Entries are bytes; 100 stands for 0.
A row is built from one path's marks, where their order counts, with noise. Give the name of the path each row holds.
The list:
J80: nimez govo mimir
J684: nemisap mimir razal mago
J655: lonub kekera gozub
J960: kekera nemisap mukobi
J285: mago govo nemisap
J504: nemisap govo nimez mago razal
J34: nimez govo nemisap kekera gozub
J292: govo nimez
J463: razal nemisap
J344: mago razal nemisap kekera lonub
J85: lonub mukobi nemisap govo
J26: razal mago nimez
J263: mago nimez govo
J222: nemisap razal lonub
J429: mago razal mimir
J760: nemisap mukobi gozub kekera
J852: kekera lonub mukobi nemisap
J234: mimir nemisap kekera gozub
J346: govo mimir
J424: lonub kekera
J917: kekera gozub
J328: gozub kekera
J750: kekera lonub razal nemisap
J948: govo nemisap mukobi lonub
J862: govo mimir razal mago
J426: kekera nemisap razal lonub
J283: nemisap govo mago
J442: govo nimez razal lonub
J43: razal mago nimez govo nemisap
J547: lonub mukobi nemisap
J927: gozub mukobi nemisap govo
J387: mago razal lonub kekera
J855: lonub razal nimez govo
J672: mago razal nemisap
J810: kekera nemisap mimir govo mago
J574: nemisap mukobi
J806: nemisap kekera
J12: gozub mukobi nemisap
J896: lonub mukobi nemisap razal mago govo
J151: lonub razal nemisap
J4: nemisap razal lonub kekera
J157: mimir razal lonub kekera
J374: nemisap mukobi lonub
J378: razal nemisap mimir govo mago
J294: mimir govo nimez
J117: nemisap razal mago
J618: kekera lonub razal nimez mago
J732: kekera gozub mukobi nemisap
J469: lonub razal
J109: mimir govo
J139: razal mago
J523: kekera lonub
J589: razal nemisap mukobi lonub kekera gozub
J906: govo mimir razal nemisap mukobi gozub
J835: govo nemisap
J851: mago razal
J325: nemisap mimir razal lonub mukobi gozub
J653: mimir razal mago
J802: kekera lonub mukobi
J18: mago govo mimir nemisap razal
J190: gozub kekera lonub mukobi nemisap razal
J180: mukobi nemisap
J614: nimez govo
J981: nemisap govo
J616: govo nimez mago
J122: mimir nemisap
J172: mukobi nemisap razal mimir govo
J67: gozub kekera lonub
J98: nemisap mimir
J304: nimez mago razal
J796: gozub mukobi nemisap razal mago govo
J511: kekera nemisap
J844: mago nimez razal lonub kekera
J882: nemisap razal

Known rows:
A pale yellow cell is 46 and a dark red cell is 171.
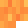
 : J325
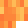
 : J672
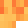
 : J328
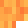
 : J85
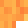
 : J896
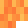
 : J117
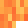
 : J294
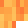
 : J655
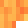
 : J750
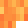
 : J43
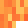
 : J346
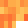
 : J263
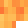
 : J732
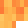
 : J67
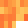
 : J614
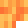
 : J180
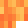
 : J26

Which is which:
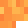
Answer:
J855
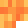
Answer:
J574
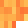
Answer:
J547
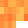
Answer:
J844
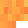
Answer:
J589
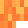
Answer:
J653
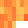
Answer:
J80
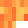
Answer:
J292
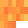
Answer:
J4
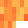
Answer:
J285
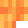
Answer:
J374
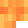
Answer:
J760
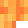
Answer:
J960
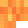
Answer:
J234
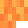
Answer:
J378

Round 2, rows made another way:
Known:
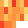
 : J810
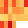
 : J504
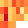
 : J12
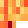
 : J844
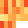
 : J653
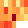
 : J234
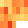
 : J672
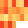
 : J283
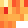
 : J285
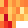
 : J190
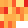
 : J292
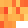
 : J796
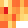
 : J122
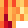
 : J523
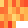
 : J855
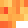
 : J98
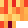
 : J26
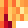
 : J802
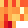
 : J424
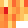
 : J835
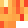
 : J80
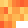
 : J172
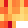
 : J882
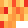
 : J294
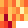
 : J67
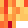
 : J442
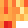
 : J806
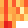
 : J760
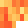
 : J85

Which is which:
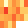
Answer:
J346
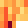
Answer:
J344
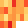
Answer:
J378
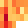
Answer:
J852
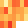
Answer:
J18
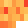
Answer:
J981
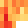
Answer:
J750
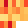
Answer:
J117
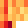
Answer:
J574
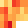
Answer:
J463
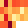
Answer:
J469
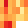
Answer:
J4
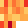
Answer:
J304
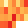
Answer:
J34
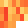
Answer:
J927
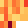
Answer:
J851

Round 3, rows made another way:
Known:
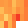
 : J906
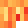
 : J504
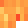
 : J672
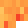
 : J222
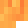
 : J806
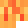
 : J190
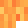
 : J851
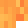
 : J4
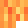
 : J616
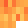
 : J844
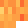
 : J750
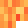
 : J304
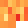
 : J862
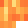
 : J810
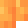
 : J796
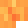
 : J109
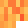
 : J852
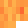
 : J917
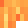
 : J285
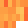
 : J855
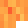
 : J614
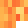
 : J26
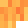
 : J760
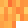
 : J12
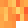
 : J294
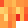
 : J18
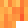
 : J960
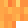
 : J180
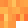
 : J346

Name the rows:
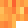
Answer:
J618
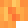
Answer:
J981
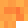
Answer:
J948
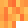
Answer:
J547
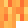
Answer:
J732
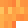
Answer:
J151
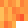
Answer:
J426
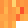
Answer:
J34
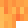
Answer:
J157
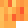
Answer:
J234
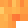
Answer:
J122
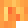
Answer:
J283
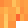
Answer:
J835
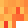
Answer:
J325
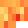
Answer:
J684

